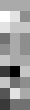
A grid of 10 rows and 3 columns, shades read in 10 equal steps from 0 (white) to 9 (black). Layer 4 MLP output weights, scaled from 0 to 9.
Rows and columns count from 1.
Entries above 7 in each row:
0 0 0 0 0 0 1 0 0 0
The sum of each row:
9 5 5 12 11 8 18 11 10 17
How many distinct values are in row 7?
3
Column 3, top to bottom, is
3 4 2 4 4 3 2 4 3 5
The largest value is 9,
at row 7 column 2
